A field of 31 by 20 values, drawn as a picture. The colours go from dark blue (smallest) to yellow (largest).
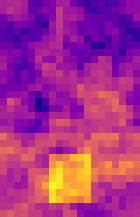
Roughest part: bottom middle. Grain: blotchy. Seam: horizontal, 60% of the way down, the bottom part higher. Ninth with the highest average: bottom middle. Odd patch: higher, in the bottom middle.
